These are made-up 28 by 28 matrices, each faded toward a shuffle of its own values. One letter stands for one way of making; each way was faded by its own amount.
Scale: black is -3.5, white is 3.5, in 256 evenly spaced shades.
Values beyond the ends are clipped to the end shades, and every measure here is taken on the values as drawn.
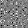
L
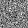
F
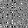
L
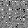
L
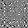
L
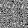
F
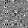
L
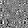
L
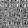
L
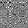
L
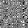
L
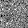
F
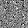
F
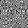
L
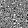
F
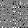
L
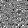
F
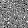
F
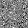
F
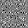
L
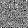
F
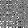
L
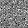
F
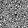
F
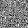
F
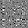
L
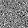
F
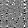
L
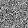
F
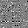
L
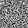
F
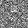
F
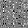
L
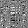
L
